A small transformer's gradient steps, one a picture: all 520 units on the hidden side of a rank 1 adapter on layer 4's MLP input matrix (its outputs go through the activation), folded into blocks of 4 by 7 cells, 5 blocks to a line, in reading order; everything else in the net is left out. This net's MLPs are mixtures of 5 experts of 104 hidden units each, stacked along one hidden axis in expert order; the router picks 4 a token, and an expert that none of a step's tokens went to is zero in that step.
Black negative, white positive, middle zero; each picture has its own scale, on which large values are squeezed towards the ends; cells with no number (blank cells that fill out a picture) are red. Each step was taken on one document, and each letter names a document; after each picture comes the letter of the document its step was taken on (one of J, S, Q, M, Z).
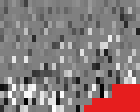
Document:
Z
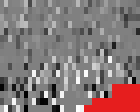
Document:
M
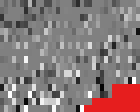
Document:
Z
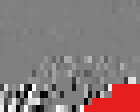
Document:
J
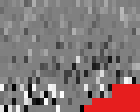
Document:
Z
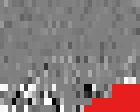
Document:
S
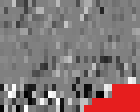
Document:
S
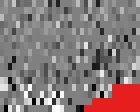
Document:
Z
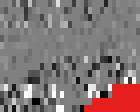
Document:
M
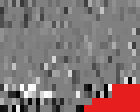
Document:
S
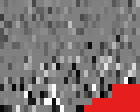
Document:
M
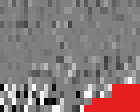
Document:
S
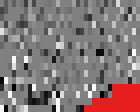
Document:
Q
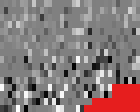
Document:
Z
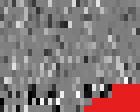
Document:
Q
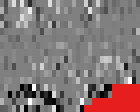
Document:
S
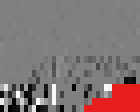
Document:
J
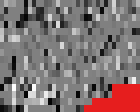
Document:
Q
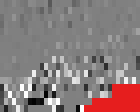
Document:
M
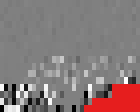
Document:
J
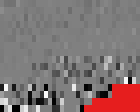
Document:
S
